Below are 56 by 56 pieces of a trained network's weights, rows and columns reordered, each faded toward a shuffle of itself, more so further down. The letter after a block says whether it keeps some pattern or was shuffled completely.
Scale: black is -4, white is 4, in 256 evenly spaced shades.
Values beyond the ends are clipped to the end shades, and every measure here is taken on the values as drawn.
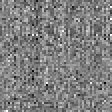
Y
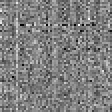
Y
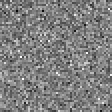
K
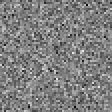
K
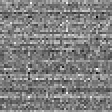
Y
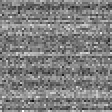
Y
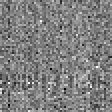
Y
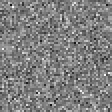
K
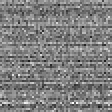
Y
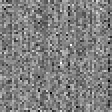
Y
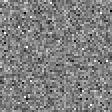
K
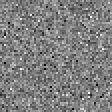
K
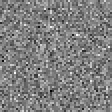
K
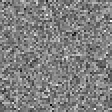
K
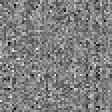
Y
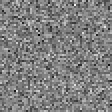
K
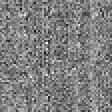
Y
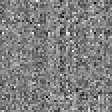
Y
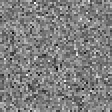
K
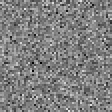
K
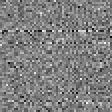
Y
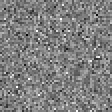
K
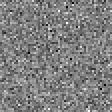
K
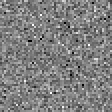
K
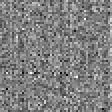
Y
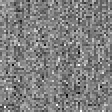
Y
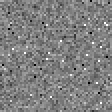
K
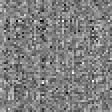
Y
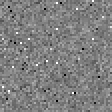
K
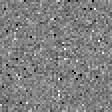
K
